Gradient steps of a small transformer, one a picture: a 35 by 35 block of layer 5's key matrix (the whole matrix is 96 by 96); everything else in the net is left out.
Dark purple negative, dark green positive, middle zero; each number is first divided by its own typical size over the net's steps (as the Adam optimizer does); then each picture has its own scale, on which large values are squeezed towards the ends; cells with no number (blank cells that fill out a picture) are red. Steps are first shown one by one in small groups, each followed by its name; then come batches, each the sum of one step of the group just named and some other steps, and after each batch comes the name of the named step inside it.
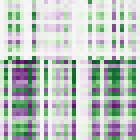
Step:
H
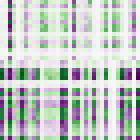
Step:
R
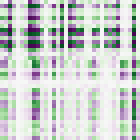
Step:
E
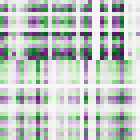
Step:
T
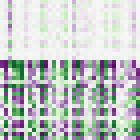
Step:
R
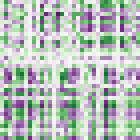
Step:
R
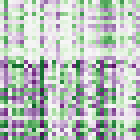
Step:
H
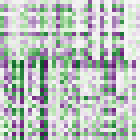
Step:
T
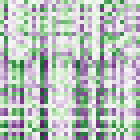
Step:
T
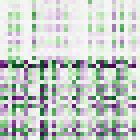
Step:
H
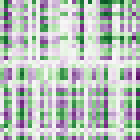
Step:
R
